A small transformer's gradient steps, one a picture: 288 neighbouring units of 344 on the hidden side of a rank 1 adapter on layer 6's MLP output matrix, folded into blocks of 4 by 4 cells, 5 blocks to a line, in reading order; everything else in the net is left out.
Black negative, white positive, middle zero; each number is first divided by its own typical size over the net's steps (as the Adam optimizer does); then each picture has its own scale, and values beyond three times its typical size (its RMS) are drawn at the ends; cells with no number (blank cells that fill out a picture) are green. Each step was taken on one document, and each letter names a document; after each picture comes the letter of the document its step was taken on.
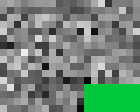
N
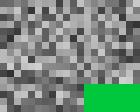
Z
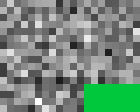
N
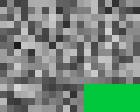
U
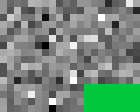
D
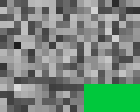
U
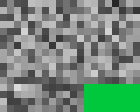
U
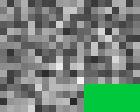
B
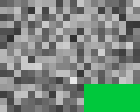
Z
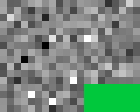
D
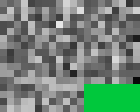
B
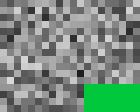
Z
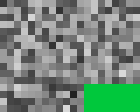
U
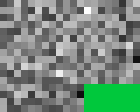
Z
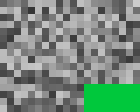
Z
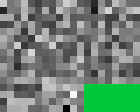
U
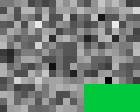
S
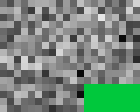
Z
